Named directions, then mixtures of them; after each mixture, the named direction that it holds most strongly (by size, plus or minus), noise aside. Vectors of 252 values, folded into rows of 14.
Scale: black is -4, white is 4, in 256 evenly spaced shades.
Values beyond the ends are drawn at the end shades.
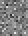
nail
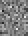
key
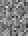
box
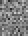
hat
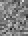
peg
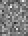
key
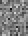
hat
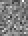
peg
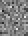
key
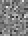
key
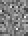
key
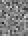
key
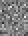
key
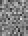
hat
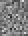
peg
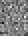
key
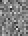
hat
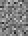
nail
